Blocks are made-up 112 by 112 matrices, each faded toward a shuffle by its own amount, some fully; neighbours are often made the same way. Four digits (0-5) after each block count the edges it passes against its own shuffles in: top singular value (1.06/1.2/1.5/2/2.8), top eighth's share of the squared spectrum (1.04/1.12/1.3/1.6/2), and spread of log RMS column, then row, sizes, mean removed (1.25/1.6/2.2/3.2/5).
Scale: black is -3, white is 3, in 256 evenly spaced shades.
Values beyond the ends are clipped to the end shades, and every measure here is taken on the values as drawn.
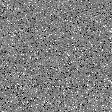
0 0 0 1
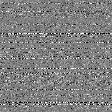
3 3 0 4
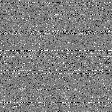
2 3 0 4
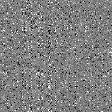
4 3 3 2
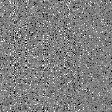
4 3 3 1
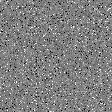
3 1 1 0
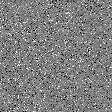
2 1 0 0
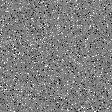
0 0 0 0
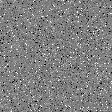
2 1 0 0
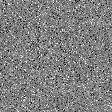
2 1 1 0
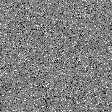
2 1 0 0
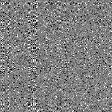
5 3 3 2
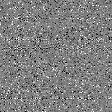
4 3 1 2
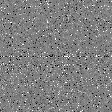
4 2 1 1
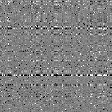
5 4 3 3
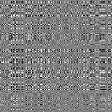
5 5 4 5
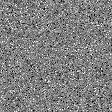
2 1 0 0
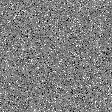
0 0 0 0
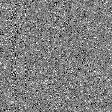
1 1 2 0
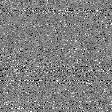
2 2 0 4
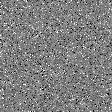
0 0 0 0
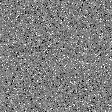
0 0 0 0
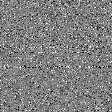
1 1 0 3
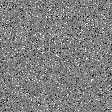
0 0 0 1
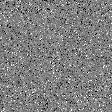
0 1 0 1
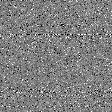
2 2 0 2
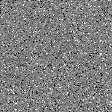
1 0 0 1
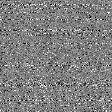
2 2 0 4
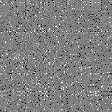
4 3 2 2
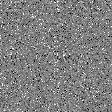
3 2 1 0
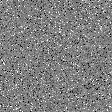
1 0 0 0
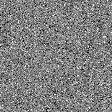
3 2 1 1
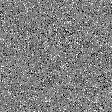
2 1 0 0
